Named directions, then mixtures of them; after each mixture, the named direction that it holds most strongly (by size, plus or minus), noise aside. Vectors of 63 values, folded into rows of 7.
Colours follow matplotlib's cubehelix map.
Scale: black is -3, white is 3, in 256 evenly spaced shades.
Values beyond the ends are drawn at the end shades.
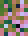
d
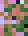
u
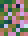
d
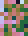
u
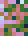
u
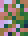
d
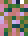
u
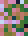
u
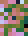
u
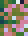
u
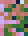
u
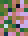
d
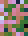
u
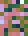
u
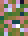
d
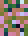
d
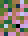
d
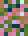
d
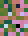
d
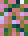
u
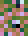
d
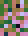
d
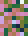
u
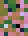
d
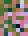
d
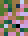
d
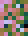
d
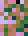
u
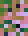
d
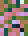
d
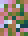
d
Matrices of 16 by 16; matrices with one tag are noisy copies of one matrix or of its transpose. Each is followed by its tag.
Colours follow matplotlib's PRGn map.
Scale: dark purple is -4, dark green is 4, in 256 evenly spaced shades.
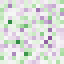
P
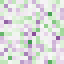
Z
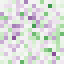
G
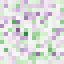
G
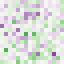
G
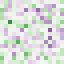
P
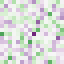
Z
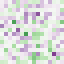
G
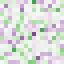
Z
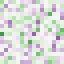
Z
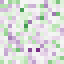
P
